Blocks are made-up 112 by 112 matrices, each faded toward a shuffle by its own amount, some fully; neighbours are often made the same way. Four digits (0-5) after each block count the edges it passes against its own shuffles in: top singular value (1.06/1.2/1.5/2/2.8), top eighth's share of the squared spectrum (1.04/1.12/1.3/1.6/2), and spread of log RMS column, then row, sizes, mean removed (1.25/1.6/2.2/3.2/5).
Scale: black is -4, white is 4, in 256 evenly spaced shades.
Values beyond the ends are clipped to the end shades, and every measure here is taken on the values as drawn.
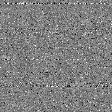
2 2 0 3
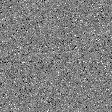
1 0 0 1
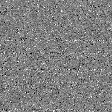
1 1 0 2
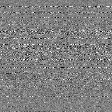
2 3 0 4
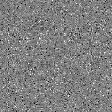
4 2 1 1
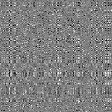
5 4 3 3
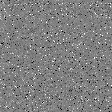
3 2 0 1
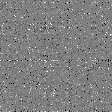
4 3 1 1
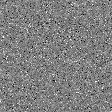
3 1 0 0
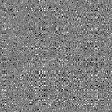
5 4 3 3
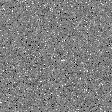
1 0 0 0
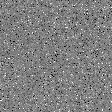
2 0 0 0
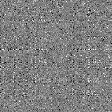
4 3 2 2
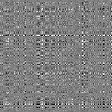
5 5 4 4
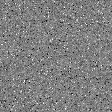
0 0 0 0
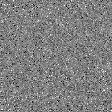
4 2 1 1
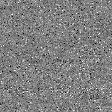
3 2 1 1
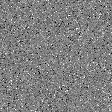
2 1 0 0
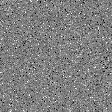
3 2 0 0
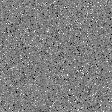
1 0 0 0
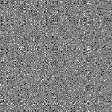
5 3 2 2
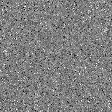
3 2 0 0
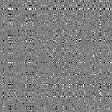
5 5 3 3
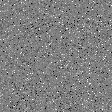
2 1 0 0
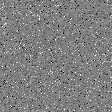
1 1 0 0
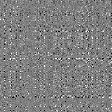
4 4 3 3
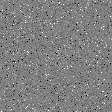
2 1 0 0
